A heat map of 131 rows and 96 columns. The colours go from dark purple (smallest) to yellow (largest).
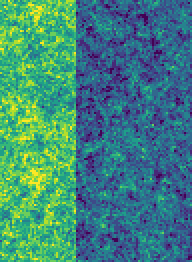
Seam: vertical, 40% of the way across, the left part higher. Grain: blotchy. Stripes: none.
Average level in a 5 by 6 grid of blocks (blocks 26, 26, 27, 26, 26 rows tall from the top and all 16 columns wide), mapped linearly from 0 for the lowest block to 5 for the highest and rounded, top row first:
5 5 2 1 0 1
4 4 2 0 1 1
5 5 2 1 1 1
5 5 2 1 1 1
4 4 2 1 1 1
